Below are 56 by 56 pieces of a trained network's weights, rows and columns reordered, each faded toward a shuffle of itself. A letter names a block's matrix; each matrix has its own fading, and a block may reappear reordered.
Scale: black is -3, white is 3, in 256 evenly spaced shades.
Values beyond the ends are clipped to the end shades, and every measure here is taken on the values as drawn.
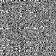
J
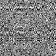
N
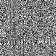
J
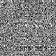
N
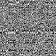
N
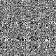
J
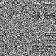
N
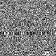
N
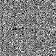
J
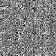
J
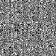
J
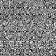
N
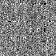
J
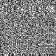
N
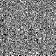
J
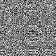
N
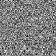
N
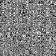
J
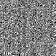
J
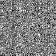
J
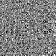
J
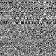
N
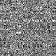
N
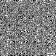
J
